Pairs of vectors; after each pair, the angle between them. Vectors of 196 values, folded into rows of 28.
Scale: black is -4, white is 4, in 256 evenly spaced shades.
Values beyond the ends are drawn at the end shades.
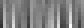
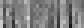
nearly opposite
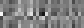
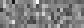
orthogonal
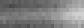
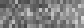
partly aligned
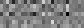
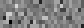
orthogonal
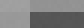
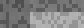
nearly opposite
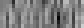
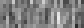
nearly opposite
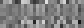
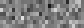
orthogonal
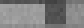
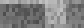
nearly opposite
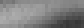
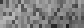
partly aligned
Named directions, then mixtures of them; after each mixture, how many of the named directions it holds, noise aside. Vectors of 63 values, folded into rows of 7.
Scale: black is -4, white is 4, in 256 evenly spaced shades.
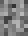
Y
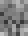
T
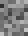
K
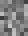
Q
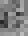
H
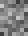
one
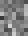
one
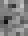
three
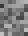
one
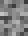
two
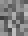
two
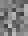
three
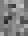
two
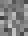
one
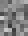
one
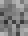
one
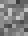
one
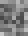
three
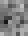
three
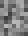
two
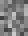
one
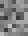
three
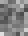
three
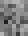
two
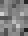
three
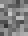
two
